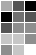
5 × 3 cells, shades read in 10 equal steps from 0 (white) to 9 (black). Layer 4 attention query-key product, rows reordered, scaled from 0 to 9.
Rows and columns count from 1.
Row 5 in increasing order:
0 2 4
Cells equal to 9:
2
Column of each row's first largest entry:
3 1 1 3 1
